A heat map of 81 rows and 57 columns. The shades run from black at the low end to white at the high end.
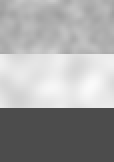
The table splits into 3 rows of 1 panel. Panel 1,1: high, blotchy, faint in contrast. Panel 2,1: very high, smooth, faint in contrast. Panel 3,1: low, flat.
